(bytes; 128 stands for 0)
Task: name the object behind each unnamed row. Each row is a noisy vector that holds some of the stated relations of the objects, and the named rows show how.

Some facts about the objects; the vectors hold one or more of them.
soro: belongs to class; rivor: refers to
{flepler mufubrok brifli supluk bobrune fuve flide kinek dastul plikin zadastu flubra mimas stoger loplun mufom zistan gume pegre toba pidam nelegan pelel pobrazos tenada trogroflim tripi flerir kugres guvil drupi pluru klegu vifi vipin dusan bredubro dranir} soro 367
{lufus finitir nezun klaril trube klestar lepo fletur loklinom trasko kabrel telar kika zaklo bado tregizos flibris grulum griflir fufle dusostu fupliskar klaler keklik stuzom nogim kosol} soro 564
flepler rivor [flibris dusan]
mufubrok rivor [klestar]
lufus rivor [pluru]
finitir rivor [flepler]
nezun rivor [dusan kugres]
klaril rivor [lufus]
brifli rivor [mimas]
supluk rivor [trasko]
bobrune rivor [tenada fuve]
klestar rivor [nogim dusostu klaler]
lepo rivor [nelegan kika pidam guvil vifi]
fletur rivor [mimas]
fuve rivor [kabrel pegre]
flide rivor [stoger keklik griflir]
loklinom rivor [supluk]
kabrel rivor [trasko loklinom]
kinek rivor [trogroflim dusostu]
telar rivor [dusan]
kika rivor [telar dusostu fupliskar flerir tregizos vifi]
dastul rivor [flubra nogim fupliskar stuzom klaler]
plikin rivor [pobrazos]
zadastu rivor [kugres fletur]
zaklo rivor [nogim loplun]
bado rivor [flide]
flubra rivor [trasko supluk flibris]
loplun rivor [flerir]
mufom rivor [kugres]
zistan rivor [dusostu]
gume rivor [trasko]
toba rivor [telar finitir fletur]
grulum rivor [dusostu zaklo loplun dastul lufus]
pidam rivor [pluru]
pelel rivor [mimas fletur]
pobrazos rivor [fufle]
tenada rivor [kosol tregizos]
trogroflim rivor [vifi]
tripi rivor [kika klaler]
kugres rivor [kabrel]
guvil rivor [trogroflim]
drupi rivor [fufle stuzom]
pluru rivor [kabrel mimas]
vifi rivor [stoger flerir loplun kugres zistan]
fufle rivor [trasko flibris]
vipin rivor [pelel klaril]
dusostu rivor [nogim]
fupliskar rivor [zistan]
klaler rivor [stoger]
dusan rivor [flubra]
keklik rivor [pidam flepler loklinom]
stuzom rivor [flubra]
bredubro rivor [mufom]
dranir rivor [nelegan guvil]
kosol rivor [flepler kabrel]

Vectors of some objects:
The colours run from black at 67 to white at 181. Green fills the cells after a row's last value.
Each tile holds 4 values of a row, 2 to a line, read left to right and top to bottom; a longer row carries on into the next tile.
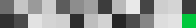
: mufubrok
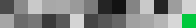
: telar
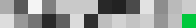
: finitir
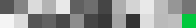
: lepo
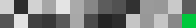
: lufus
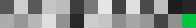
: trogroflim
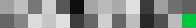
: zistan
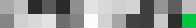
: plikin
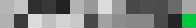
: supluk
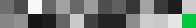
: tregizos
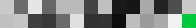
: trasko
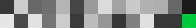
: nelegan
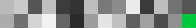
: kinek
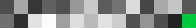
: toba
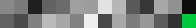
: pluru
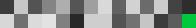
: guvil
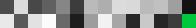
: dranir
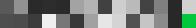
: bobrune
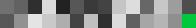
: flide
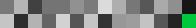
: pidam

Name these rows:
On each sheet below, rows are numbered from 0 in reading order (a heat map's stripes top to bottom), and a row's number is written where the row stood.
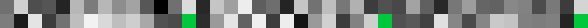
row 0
dusan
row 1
stoger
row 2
fuve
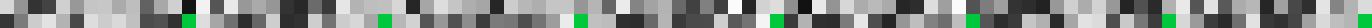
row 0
vipin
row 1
keklik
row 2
grulum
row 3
stuzom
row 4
fletur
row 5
tenada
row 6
loklinom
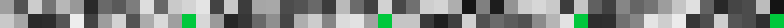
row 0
nezun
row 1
kosol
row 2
kika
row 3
mimas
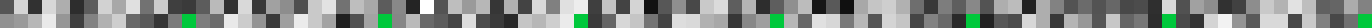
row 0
vifi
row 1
dastul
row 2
trube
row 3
tripi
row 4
gume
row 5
pegre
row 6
klegu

